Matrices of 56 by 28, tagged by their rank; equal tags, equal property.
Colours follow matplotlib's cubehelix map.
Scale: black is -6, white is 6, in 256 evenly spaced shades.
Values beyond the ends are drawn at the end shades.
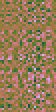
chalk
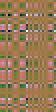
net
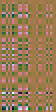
net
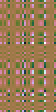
net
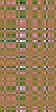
net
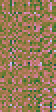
chalk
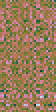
chalk
